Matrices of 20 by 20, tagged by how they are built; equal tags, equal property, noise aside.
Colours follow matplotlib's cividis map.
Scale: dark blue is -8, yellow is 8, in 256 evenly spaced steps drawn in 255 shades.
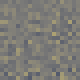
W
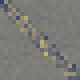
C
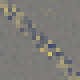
C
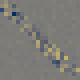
C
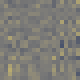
W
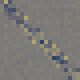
C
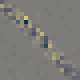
C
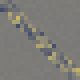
C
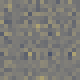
W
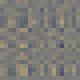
W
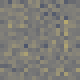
W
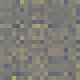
W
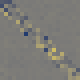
C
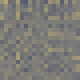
W
